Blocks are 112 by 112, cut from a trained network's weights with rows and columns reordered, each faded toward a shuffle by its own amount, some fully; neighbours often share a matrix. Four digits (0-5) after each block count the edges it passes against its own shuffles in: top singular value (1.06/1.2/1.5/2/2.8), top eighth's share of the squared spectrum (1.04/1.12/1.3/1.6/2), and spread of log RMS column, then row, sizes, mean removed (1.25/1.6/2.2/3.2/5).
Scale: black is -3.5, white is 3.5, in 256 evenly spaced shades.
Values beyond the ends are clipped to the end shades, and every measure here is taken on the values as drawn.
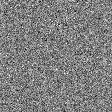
0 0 0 0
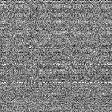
4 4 1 2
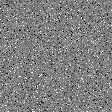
0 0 0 0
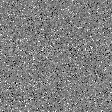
2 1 0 1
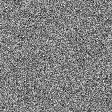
0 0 0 0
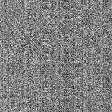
3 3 1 1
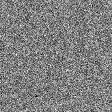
0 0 0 0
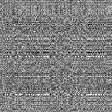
5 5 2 3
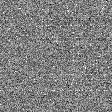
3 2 0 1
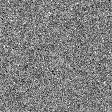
0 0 0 0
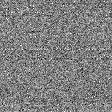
3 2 0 1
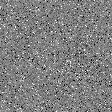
2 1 0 0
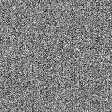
3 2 0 0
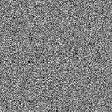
4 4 2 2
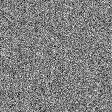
2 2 0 0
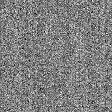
3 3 0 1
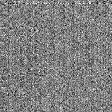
3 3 0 2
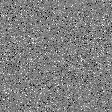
1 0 0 0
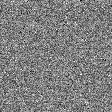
1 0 0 0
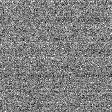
3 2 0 1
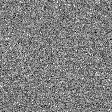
1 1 0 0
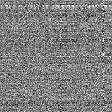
4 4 2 2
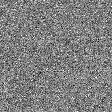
2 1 0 0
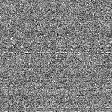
3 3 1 1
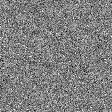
1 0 0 0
